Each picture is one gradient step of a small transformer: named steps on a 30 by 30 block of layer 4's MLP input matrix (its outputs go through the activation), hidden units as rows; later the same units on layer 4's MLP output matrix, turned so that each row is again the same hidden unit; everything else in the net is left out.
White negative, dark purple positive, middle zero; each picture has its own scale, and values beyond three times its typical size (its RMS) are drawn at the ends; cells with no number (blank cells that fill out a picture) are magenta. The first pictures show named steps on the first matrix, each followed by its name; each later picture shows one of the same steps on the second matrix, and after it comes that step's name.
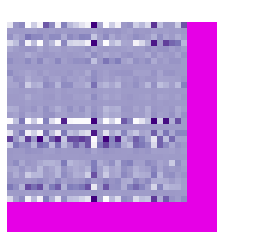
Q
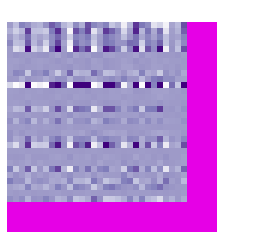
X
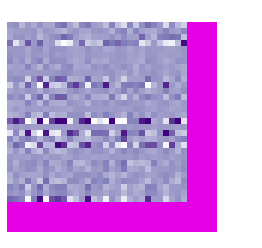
Q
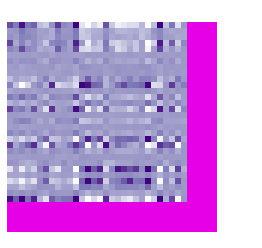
X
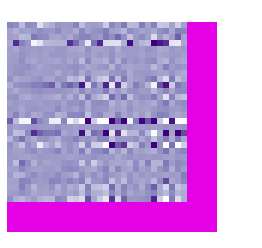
Q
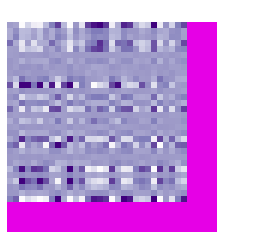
X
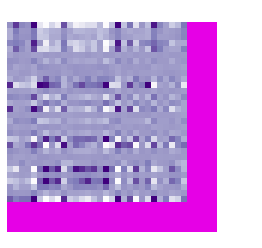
X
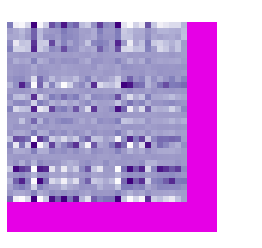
X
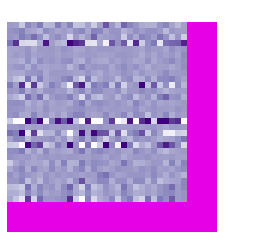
Q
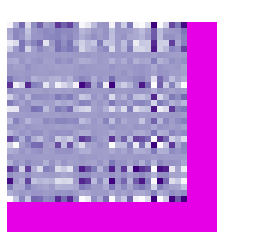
X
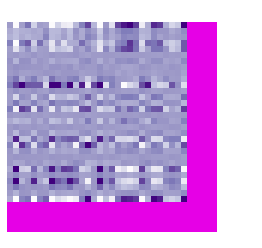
X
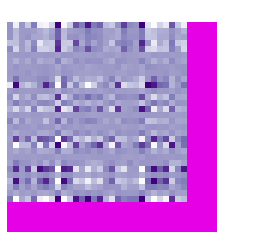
X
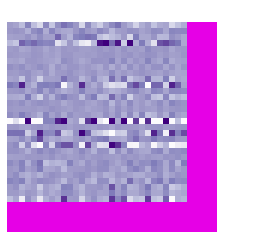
Q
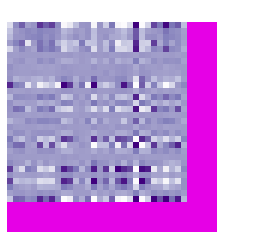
X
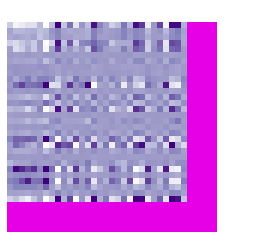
X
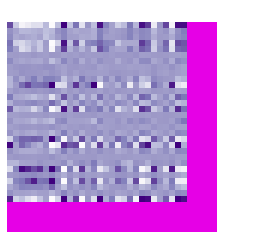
X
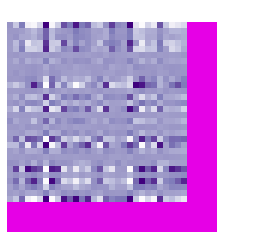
X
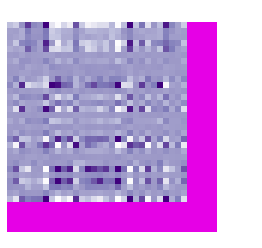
X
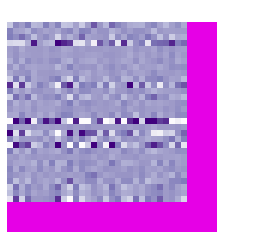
Q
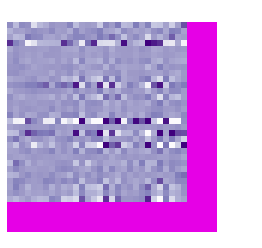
Q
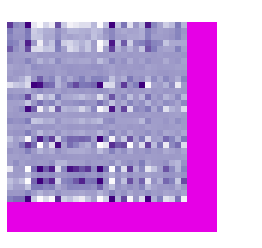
X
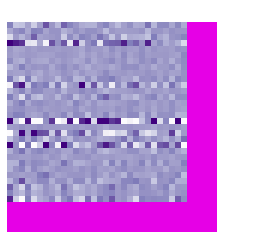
Q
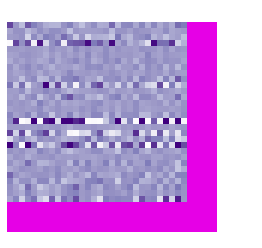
Q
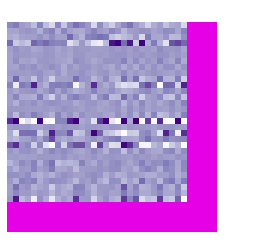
Q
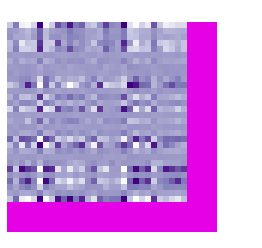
X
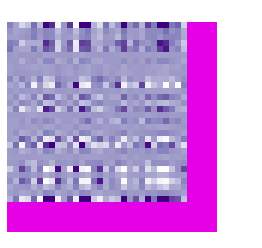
X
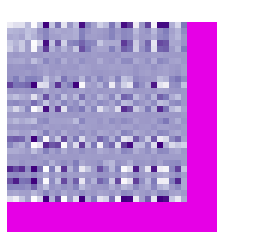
X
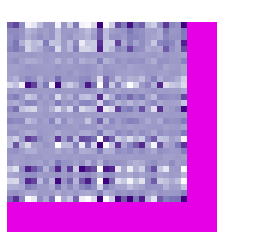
X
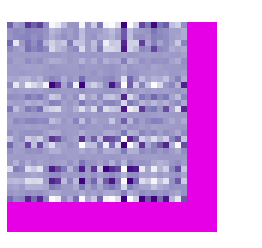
X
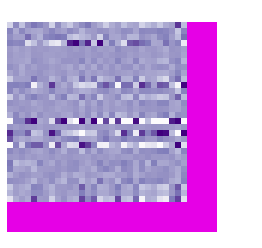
Q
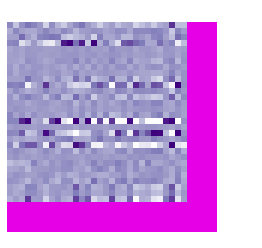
Q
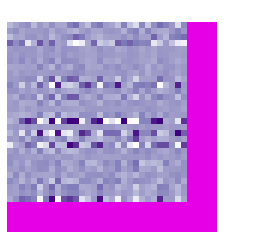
Q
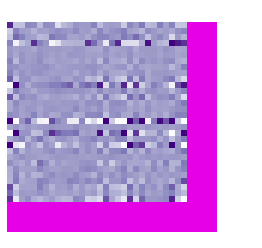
Q
